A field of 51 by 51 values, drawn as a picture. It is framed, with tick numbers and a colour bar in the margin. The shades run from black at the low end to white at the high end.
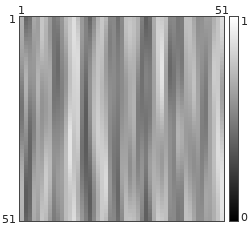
Upright stripes repeat 7 times across the table. The grain runs up and down. On average the colour sits 60% of the way up the scale. No overall slope runs across the table.
